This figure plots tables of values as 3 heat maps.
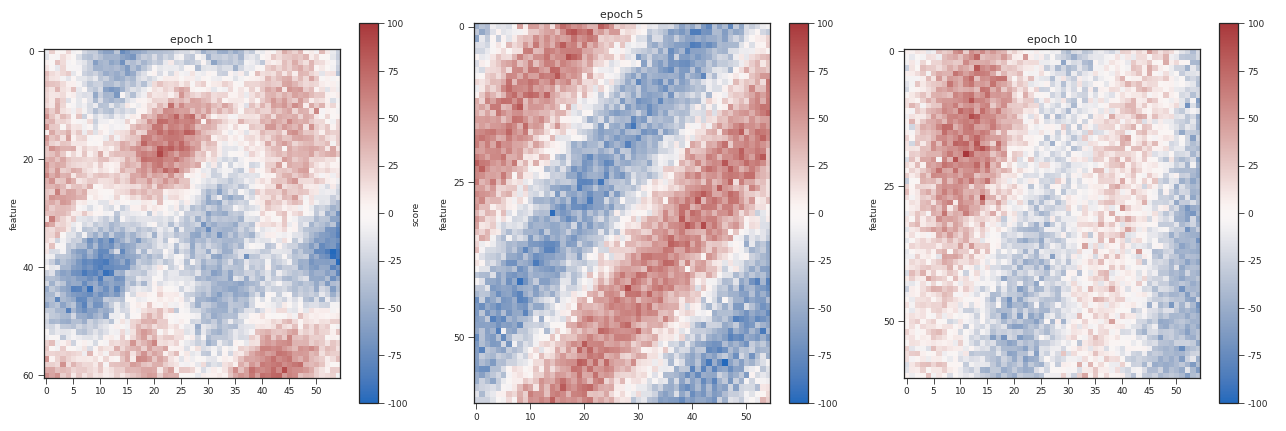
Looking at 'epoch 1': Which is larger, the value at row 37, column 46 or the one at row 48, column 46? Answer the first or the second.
the second
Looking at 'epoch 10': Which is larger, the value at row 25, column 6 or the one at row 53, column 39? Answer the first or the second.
the first
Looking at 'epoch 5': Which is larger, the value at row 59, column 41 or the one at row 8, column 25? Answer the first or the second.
the second
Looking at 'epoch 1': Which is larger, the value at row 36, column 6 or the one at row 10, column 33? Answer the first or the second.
the second
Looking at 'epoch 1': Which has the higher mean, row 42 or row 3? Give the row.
3
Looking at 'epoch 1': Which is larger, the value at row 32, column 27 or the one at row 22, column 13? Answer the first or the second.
the second
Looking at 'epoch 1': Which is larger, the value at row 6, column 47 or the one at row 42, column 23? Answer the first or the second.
the first
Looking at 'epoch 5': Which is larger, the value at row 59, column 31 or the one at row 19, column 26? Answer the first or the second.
the first
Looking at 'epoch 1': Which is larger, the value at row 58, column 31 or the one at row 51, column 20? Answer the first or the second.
the second
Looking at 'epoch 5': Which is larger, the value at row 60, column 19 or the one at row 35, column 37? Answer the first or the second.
the second
